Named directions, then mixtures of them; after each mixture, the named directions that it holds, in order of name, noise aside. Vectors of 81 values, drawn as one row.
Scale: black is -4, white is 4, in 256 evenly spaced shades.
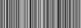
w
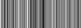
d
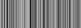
d, w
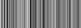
d, w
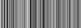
d, w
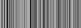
d, w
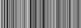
d, w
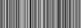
w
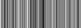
d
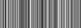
w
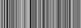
d, w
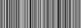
w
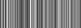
d, w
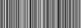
w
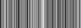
d, w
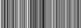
d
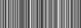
w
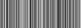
w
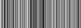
d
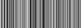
d, w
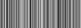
w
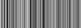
d, w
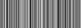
w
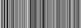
d, w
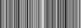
d, w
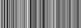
d, w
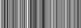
d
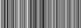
d
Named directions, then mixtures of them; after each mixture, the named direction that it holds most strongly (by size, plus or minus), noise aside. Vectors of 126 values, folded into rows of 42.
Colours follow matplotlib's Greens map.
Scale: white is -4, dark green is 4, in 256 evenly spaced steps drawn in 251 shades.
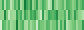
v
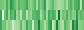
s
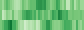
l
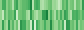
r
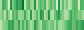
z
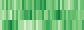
l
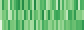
z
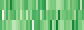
s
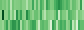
s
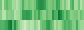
l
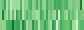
s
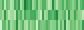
v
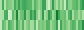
v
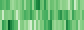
l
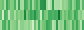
v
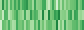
v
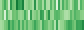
z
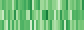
r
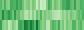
l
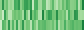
v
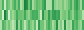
v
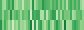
r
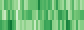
l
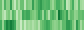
l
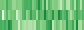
l
